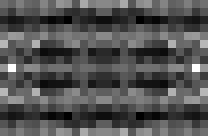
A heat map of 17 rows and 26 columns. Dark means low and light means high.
Stripes running across repeat 4 times from top to bottom. Overall the values sit about 30% of the way up the scale. Its left and right halves mirror each other, and so do its top and bottom. There is no overall slope.
